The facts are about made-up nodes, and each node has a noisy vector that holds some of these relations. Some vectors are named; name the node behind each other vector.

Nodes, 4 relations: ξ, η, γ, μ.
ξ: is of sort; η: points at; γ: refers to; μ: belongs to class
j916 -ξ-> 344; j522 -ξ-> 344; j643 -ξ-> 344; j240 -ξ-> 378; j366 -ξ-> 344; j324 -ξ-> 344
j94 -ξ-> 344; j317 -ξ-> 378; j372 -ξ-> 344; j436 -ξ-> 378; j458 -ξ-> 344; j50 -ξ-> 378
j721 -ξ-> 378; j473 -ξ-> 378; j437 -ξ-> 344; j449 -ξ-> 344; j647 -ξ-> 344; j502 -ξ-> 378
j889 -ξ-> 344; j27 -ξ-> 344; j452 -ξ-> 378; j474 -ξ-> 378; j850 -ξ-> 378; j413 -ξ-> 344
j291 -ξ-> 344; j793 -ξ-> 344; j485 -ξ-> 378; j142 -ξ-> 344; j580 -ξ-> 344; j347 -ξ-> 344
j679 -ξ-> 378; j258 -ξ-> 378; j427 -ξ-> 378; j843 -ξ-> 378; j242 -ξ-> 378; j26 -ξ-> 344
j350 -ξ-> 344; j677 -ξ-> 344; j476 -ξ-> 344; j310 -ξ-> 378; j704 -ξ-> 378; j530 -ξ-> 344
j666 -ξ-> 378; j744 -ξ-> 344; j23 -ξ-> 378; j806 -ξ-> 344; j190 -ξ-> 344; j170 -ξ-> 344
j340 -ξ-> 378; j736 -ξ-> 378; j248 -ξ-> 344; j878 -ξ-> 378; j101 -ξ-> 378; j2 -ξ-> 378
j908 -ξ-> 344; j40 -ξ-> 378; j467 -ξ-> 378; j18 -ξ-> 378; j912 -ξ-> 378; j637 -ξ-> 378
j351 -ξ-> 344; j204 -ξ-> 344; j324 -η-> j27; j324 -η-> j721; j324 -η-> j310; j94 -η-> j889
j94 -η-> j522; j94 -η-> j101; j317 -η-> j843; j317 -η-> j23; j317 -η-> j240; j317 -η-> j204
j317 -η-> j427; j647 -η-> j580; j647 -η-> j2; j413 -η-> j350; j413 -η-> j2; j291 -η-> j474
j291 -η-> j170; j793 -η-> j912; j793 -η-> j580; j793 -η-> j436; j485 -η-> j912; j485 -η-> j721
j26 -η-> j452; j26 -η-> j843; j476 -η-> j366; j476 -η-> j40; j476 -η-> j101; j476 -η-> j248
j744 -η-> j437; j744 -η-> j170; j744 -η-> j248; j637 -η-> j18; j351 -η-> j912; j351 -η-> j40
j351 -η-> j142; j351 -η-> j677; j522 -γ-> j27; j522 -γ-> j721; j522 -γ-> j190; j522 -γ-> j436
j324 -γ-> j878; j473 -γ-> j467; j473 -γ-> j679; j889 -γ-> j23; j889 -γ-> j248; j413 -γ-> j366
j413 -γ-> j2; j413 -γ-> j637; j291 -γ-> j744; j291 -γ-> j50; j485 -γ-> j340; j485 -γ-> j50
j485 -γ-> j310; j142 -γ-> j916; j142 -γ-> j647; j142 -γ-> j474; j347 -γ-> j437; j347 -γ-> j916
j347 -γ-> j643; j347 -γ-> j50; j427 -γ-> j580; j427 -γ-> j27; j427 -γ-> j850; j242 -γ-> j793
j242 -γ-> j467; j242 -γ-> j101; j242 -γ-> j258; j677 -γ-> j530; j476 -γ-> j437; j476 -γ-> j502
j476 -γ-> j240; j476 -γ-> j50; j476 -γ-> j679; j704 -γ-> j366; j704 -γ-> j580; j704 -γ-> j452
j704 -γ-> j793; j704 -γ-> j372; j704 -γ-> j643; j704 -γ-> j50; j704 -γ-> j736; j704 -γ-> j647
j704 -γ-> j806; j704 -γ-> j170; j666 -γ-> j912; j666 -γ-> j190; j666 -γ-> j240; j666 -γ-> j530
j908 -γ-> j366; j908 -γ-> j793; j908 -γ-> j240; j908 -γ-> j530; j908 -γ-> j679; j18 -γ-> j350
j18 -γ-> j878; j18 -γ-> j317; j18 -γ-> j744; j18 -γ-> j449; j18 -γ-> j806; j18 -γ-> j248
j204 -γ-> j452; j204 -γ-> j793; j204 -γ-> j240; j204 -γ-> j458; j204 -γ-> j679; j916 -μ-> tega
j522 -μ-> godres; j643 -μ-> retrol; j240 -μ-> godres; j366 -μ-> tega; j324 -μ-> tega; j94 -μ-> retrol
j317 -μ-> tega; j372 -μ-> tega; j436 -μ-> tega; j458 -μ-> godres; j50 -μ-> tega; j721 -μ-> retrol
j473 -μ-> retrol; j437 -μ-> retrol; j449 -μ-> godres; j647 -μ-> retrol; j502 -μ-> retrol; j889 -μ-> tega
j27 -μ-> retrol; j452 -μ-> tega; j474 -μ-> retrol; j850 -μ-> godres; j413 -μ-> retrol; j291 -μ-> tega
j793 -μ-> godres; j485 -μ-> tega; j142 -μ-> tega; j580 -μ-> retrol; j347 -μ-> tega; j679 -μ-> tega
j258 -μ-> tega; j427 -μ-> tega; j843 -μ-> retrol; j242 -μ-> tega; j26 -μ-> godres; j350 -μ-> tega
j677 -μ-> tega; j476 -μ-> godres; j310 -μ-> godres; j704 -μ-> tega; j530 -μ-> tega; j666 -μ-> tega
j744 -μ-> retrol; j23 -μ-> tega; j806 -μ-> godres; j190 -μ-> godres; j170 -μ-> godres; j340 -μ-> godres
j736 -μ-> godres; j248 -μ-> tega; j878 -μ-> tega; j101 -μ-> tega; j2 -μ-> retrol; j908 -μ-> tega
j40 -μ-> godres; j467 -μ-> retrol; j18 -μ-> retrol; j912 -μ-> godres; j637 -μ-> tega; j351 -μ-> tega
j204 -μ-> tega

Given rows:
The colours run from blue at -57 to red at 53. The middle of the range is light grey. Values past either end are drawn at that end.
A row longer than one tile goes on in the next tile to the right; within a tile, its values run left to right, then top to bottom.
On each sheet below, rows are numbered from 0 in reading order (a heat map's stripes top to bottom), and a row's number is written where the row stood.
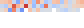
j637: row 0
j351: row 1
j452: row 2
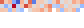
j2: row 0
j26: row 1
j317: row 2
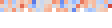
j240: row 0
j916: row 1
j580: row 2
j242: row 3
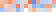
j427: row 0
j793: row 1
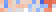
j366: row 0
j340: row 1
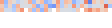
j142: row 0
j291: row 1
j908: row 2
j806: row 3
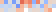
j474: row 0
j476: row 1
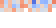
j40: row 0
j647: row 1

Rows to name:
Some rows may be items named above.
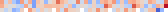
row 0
j473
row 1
j366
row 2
j18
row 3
j736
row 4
j736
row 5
j436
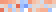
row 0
j324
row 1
j878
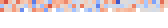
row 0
j23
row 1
j190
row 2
j427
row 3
j485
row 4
j170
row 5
j502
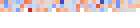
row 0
j580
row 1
j248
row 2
j643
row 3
j413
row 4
j366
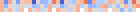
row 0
j94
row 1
j647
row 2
j437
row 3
j793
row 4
j467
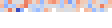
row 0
j721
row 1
j50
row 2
j502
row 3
j530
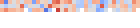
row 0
j806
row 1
j850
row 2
j889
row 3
j677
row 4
j843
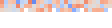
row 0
j908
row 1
j26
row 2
j912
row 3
j878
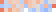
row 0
j350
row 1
j666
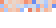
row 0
j317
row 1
j744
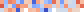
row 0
j522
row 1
j27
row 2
j101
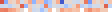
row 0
j449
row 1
j204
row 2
j170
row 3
j806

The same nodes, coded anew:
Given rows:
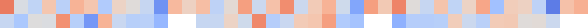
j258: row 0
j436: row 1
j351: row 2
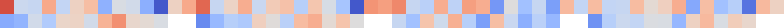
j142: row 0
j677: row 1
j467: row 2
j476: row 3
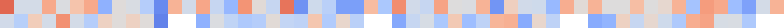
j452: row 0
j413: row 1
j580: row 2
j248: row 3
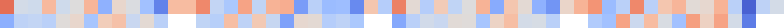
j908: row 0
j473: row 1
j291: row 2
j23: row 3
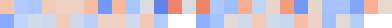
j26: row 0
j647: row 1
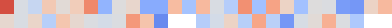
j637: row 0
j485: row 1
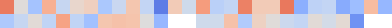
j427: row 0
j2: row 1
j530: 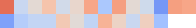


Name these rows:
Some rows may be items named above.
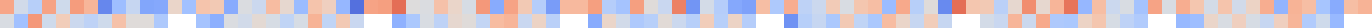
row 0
j18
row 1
j324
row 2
j366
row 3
j413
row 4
j793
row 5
j721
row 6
j350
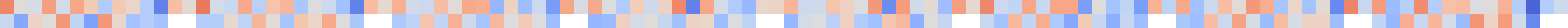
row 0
j101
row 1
j666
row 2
j736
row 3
j744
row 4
j27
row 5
j467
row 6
j240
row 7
j23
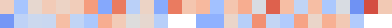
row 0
j190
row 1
j912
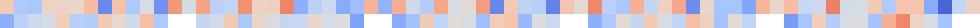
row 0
j26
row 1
j2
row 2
j94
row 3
j647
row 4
j889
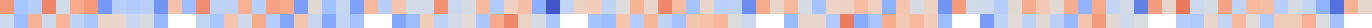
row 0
j843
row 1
j467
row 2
j889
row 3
j40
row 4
j850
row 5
j522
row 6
j666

